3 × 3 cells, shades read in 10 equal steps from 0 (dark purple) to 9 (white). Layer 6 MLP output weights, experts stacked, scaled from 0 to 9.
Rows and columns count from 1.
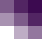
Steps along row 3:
down down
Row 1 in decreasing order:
3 1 0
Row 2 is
5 3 1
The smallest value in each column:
3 1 0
